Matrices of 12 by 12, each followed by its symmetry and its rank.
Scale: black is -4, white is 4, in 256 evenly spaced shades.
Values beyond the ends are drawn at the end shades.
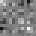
symmetric, rank two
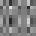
neither, rank one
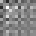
symmetric, rank two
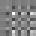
symmetric, rank one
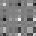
symmetric, rank one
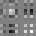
symmetric, rank one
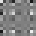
symmetric, rank one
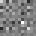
symmetric, rank two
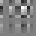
neither, rank one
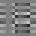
neither, rank one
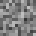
neither, full rank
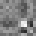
symmetric, rank two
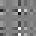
neither, rank one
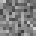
neither, full rank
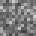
neither, full rank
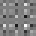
symmetric, rank one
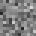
neither, full rank
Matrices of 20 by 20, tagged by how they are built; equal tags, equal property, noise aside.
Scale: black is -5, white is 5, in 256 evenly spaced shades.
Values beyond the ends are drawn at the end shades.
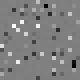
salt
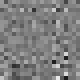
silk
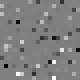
salt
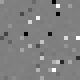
salt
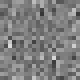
silk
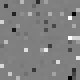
salt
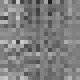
silk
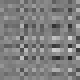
silk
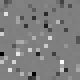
salt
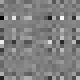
silk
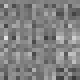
silk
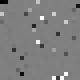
salt
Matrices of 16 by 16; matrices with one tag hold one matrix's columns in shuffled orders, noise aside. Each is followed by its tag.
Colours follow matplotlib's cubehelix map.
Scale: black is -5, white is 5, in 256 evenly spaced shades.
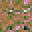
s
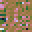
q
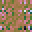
s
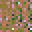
q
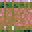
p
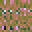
s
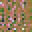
q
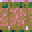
p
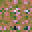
s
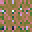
s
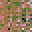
q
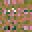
s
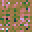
q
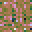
q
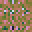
s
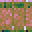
p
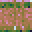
p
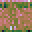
p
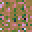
q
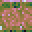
p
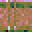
p
